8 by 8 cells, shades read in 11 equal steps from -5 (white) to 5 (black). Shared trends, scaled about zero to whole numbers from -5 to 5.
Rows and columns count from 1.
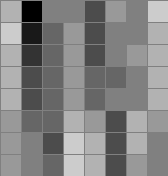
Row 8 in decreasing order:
2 1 0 0 -1 -1 -2 -3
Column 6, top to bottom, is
-1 0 0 1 0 2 2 2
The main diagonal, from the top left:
-2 4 1 -1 1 2 -2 0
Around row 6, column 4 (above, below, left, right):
-1 -3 1 -1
